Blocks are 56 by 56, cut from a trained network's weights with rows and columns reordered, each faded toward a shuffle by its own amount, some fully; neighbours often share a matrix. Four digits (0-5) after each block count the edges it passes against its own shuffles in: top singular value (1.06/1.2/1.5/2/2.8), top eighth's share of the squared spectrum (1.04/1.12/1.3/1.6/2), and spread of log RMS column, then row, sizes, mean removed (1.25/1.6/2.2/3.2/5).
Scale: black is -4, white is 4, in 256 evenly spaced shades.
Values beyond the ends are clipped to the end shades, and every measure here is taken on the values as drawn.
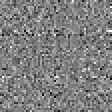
3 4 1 2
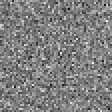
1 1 0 0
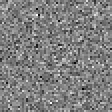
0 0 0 0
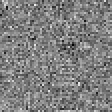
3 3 1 0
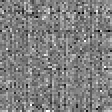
3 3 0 2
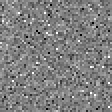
0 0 0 0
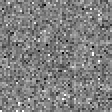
0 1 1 0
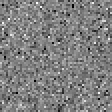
0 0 0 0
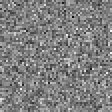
2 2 0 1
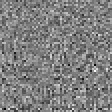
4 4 1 2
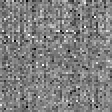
3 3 0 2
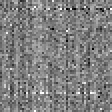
3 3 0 2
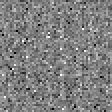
1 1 0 0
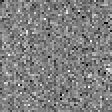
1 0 0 0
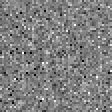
0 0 0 0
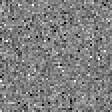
0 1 0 0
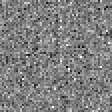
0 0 0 0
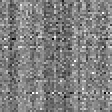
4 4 1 3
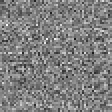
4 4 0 2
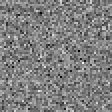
1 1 0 0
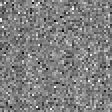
0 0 0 0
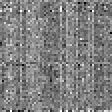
4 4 1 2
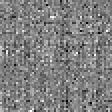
3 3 0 2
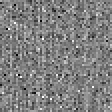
3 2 0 1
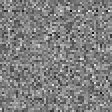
2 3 1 1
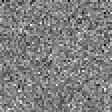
2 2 0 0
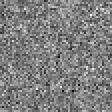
2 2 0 1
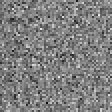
2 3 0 1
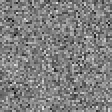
2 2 1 0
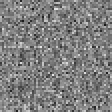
3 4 1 2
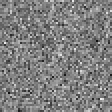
1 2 0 0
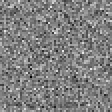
2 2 0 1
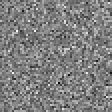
2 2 1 1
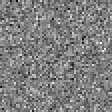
2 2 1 0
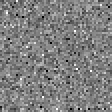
2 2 0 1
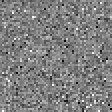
1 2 0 1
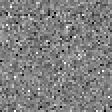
1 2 0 0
